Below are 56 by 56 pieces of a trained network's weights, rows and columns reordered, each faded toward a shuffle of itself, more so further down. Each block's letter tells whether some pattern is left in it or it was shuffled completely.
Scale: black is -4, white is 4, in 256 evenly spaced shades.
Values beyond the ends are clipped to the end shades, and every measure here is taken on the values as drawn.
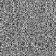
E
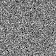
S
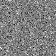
S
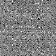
E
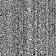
E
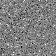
S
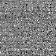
E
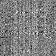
E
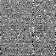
E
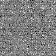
E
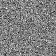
S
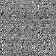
E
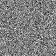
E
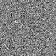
E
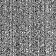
E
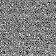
E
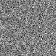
E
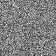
S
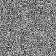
E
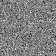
S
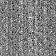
E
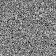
S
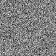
E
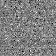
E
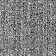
E
